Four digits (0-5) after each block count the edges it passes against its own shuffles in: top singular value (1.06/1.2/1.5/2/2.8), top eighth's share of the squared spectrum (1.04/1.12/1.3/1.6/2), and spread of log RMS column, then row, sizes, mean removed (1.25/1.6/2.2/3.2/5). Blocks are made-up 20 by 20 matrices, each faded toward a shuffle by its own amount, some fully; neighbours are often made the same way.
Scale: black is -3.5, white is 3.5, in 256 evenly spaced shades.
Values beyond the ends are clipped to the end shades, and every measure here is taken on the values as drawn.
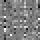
3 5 2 0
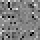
3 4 1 1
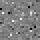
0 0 0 0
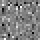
2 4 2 1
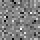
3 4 1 0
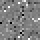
0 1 0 0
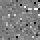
1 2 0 0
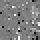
2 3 1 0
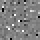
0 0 0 0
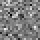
2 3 1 2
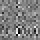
3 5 2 2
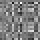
4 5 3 3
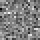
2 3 0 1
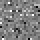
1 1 0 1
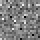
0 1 0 0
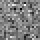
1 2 0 1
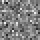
0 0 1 0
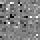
3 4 0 1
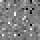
1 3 1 0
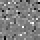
0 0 0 0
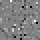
0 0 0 0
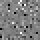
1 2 1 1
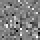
2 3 1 0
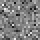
0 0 0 0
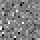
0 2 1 0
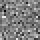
2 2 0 0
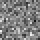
1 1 0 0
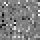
1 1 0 0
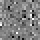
3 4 2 1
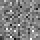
2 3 1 0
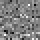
2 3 0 1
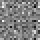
3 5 2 2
